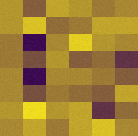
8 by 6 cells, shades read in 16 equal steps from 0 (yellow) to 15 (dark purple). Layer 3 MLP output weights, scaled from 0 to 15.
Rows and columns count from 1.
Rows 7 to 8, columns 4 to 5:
4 12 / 4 2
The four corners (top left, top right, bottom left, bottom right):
5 6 6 6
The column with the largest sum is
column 2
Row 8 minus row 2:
1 2 -1 -3 -2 2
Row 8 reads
6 4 7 4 2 6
